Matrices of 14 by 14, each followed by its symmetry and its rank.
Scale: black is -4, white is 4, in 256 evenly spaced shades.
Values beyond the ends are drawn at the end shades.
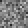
neither, full rank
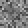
symmetric, full rank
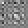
symmetric, rank two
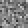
antisymmetric, full rank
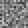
antisymmetric, full rank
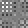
symmetric, rank two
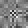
symmetric, rank two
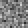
antisymmetric, full rank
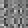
neither, rank two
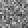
neither, full rank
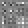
symmetric, rank two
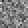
antisymmetric, full rank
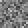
symmetric, full rank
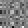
neither, rank two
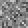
symmetric, full rank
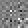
symmetric, rank two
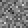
symmetric, full rank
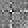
symmetric, rank two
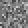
neither, full rank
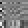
neither, rank two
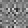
neither, rank two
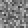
neither, full rank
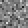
antisymmetric, full rank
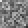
symmetric, full rank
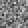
antisymmetric, full rank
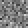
neither, full rank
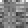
neither, rank two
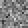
neither, full rank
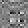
neither, rank two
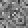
symmetric, full rank
